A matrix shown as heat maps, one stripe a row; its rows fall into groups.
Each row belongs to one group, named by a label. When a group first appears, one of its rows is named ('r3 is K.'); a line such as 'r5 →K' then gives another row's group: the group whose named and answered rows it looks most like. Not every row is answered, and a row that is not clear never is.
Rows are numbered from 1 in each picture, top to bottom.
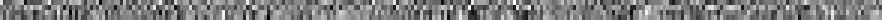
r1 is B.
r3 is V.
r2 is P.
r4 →V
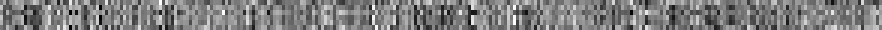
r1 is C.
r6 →V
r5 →B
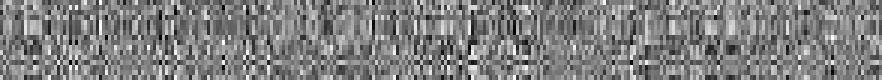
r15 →C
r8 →V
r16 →B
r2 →C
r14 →C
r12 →C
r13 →V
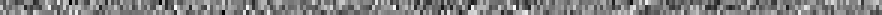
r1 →V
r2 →B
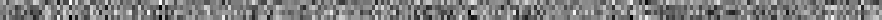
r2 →V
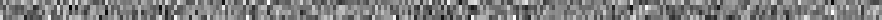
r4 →B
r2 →V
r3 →V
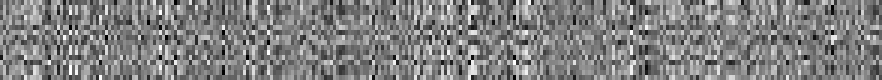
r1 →P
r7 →C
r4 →P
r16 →P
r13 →B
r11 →C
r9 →V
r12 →P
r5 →P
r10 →C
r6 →V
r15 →C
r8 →V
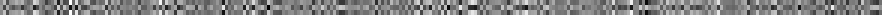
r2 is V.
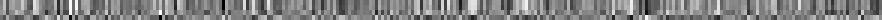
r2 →C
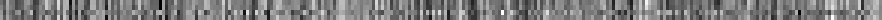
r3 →V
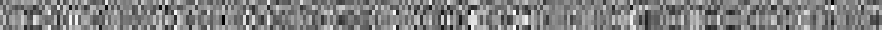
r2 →V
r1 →C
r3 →B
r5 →C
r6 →B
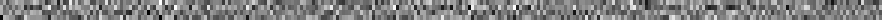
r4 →P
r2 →B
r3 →P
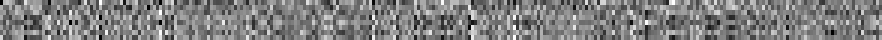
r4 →B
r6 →B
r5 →V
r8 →B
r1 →P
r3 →C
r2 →P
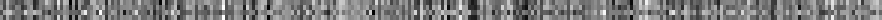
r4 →V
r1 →V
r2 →V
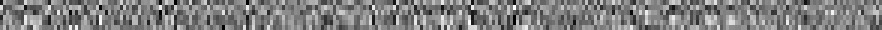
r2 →B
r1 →P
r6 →C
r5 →P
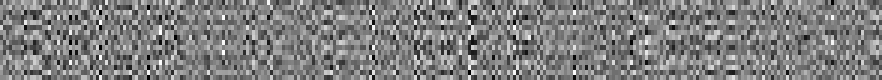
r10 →B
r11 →V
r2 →P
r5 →P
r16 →P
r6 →B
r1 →C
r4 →V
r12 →P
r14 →P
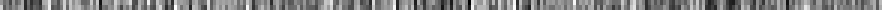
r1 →B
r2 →B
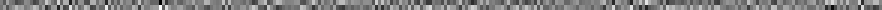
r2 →C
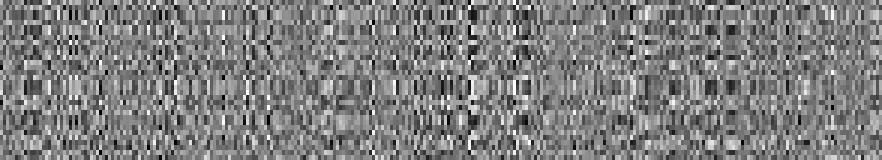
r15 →V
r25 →V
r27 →B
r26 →V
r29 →P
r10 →V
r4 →V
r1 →B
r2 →P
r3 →V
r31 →B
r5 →P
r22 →C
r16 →C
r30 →P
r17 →B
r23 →B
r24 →V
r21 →P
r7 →B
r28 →C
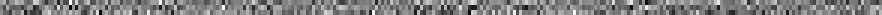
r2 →V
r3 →B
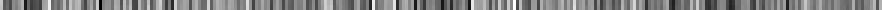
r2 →B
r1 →B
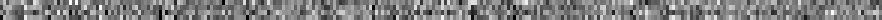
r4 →P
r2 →P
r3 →V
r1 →C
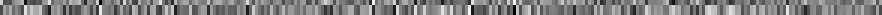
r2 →P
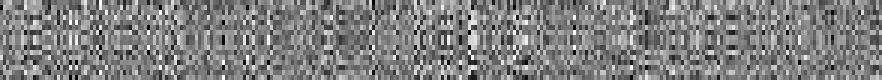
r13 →V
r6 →P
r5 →C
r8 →C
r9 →C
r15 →P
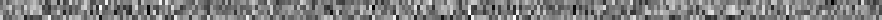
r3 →P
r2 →P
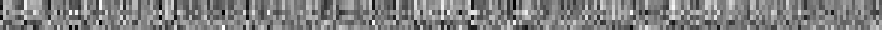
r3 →C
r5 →B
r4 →P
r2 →P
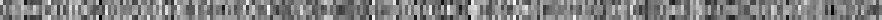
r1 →B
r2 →C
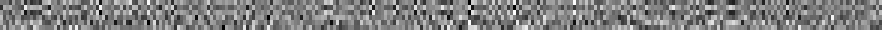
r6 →C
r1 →B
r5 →P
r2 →P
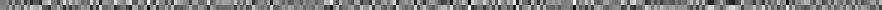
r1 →B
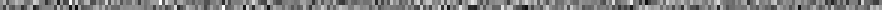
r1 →C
